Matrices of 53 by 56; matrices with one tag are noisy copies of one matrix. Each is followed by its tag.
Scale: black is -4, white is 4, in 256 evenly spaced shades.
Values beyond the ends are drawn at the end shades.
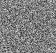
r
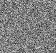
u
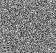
r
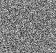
r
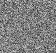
u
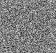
r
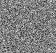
r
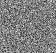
r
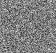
r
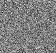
u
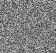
u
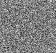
r
